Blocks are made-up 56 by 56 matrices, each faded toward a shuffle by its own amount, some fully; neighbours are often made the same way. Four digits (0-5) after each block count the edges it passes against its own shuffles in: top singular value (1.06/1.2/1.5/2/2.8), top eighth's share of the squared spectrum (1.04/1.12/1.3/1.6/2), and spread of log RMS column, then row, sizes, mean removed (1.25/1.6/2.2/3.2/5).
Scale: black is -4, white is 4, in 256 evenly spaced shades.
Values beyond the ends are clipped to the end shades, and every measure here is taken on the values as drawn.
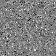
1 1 0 0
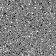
1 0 0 0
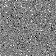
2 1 0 0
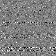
2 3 0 3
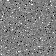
0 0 0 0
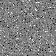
0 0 0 0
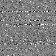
2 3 0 3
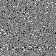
1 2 0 2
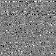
2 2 0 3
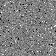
0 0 0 0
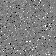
1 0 0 0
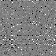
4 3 1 2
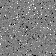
0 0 0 0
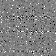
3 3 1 2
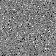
2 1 0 0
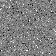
0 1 0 0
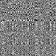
4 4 2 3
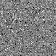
2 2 0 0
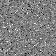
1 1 0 0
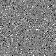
2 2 0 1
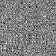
4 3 2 1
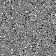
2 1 0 0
